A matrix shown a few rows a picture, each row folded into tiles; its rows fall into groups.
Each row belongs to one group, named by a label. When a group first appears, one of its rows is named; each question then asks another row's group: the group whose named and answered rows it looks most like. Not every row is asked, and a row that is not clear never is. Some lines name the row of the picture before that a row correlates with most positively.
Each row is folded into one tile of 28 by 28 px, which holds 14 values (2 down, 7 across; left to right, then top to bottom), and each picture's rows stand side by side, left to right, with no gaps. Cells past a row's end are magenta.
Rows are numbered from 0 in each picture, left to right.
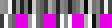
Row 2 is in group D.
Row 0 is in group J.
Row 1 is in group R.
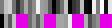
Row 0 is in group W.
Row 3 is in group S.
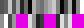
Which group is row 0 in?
J
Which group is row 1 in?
R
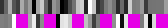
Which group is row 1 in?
J
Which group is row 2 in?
D
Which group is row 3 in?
R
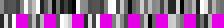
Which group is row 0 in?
D
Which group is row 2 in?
D
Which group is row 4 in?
J
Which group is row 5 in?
J
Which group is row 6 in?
S
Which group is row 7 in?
W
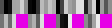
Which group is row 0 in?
D
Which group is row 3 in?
S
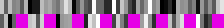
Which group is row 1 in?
D
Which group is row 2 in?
W
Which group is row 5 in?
J
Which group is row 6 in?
S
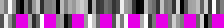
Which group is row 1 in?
S
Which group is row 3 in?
J
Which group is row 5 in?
R
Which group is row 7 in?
J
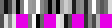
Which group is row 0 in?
D
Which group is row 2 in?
R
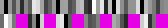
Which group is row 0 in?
J
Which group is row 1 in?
W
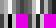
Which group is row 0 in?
W
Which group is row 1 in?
W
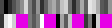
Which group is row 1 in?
S
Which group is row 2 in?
W
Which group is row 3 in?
W
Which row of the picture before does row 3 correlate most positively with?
0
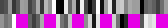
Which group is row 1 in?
S
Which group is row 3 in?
D
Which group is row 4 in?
R
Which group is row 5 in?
D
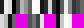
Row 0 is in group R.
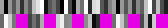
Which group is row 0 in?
J
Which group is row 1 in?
W
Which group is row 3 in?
J
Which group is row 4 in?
J
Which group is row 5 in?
W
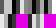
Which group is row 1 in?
D
